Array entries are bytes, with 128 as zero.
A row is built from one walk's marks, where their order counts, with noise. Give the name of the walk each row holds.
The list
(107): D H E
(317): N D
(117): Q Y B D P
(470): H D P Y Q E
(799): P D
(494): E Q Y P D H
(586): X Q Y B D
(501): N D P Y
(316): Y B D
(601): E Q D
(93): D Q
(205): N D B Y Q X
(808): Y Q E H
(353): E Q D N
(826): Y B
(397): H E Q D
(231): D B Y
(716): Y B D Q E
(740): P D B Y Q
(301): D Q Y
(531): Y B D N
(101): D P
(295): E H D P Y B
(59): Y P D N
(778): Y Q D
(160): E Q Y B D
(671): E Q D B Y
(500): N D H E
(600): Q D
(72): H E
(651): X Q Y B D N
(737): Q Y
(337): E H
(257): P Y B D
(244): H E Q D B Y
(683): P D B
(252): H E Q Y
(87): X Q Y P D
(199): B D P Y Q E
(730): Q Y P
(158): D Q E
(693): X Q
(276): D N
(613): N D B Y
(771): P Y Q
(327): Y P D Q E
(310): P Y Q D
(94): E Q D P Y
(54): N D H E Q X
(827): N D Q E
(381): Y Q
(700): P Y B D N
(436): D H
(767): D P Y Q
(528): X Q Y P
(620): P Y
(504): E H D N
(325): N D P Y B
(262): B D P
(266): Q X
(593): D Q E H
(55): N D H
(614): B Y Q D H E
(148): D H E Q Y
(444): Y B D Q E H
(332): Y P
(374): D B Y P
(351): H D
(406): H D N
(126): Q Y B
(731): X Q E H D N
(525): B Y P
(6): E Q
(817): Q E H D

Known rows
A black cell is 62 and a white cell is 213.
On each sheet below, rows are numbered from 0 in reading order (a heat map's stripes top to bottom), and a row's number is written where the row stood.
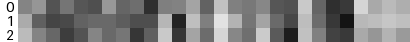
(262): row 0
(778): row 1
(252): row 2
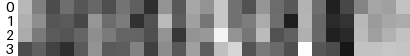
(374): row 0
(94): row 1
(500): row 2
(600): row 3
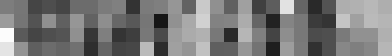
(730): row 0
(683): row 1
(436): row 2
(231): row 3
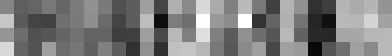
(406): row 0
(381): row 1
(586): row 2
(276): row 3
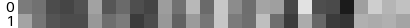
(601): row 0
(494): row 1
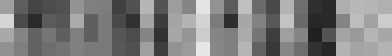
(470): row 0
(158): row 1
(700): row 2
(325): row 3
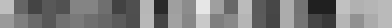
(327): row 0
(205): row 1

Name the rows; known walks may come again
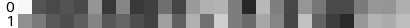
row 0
(436)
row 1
(160)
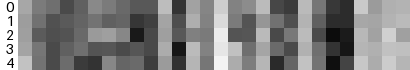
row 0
(54)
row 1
(586)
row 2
(693)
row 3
(316)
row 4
(332)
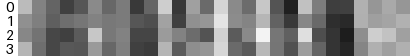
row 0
(252)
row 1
(325)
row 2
(6)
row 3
(767)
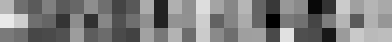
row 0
(59)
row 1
(620)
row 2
(601)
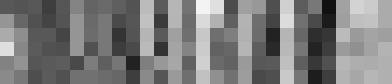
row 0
(351)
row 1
(397)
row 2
(94)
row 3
(148)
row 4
(525)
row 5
(117)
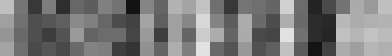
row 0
(101)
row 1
(199)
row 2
(817)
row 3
(528)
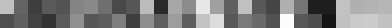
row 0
(327)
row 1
(600)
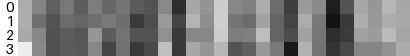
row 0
(700)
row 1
(651)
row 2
(740)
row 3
(301)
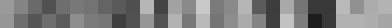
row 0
(205)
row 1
(353)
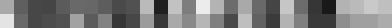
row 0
(778)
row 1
(593)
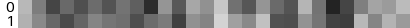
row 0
(374)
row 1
(55)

